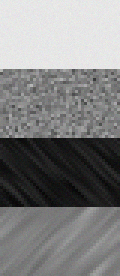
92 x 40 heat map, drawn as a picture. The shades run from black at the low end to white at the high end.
The table splits into 4 rows of 1 panel. Panel 1,1: very high, flat. Panel 2,1: middling, fine-grained. Panel 3,1: very low, slanting down to the right, faint in contrast. Panel 4,1: middling, slanting up to the right, faint in contrast.
